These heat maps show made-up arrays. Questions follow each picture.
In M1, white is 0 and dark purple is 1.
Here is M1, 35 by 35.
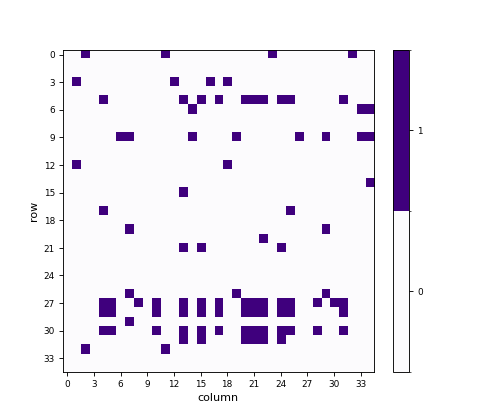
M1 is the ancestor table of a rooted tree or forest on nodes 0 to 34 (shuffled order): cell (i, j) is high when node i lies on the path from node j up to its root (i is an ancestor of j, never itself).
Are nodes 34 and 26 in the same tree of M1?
yes
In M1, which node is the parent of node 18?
12
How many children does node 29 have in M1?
1
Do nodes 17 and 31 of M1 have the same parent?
yes
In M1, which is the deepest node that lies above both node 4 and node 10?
28
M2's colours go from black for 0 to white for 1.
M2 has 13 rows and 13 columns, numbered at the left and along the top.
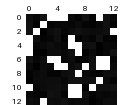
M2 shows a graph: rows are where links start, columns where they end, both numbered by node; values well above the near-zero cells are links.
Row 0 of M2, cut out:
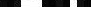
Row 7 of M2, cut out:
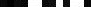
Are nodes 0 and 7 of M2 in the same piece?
yes
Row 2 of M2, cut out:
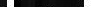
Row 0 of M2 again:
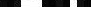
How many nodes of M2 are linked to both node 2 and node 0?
0
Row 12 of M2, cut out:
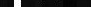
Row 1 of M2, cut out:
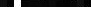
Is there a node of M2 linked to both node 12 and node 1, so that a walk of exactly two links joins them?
yes
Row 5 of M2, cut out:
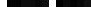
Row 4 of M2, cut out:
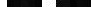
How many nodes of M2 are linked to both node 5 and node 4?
2
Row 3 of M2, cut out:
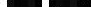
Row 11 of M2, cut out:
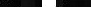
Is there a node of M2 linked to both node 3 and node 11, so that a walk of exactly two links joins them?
yes
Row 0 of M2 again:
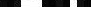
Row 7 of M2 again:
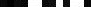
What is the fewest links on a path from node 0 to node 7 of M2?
2
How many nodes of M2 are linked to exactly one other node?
4
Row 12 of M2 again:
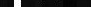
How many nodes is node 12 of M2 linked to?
1
